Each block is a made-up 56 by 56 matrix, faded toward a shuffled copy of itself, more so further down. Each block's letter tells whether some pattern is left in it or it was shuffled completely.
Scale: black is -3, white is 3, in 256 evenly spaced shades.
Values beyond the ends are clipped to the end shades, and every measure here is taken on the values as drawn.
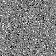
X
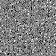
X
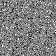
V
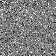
V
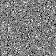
X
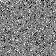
X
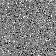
V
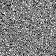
X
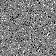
V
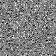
X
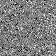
V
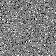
V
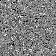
X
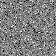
V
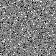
V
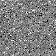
X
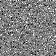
X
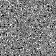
X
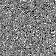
V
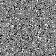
X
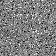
V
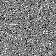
X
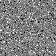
X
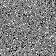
X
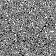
V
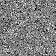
X
